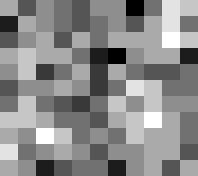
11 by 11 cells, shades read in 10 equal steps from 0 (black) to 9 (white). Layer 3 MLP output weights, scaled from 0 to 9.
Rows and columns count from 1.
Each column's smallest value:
1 3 1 3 2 1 0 0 3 3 1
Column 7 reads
5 5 6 0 6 4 7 6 4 5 1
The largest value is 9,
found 3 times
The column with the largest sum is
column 9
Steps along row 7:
up down down down up up down up down same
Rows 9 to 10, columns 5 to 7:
4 5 4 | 5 3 5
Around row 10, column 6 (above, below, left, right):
5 4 5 5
